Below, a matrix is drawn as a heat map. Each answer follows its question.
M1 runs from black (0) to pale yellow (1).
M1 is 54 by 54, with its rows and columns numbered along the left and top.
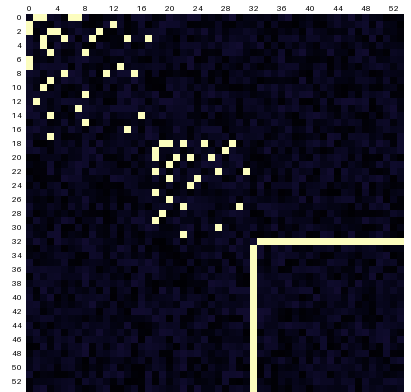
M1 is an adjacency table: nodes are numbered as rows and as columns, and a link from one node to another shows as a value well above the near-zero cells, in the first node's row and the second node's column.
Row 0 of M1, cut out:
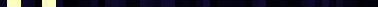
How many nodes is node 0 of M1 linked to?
4
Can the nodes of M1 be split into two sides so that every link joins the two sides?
yes
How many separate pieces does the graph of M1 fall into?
3
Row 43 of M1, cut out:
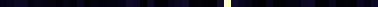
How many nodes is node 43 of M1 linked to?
1
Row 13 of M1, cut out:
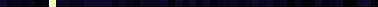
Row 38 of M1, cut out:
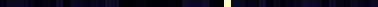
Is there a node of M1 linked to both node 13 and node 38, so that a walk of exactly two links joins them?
no
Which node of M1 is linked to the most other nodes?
node 32
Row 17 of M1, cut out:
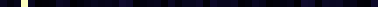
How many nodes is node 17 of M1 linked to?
1
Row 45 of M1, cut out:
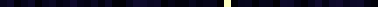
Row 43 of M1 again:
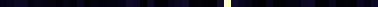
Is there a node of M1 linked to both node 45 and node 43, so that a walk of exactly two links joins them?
yes
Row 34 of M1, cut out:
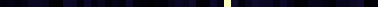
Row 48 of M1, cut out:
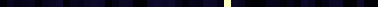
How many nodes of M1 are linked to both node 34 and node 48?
1
